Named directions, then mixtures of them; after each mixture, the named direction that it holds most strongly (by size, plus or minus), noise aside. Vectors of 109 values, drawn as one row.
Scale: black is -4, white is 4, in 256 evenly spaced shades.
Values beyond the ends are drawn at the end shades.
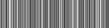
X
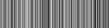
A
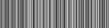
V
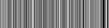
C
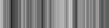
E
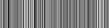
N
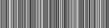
X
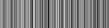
A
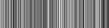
X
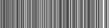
C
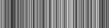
V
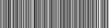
N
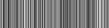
N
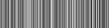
V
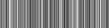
X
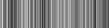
A
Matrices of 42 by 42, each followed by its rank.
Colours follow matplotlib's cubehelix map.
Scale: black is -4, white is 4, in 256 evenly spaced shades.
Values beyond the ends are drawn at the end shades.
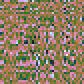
five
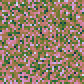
full rank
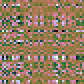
three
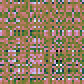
three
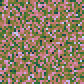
full rank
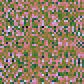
five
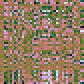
five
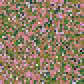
full rank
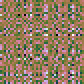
three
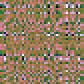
three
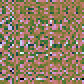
five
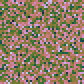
full rank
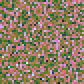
full rank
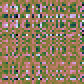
three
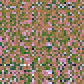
five
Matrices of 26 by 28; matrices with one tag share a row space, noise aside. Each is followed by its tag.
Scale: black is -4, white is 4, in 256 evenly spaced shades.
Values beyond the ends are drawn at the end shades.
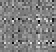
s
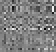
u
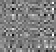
u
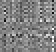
u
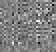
s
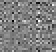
s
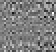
u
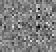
s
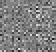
s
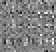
u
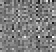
s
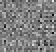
u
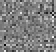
u
